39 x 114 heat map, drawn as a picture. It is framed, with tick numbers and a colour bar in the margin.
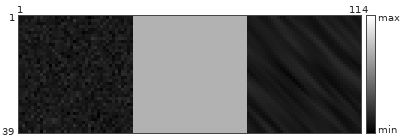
It is made of 1 by 3 panels. Panel 1,1: very low, fine-grained, faint in contrast. Panel 1,2: high, flat. Panel 1,3: very low, slanting down to the right, faint in contrast.
